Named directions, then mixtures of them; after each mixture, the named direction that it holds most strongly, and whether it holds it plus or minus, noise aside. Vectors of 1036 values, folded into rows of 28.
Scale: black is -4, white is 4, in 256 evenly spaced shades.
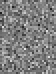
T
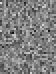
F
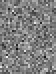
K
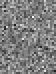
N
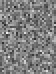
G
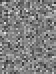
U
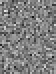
U, minus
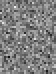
G, minus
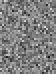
T, minus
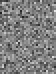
U, plus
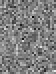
N, minus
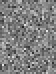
T, plus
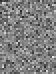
U, plus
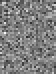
U, plus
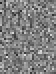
F, minus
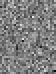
N, plus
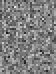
G, minus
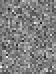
K, plus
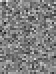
U, minus
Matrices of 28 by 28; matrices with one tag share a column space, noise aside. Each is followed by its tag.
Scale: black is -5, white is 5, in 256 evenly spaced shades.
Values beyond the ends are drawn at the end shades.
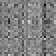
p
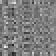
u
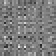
u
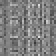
p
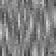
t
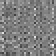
u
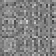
p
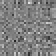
u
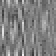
t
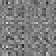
u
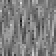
t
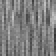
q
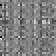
p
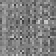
p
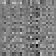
u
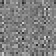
u
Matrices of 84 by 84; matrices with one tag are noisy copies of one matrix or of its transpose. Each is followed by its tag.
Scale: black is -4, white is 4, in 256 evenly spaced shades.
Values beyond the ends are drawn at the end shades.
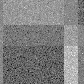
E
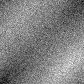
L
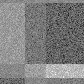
E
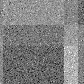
E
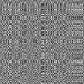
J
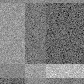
E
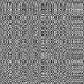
J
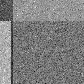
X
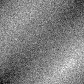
L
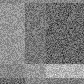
E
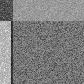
X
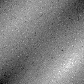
L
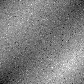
L
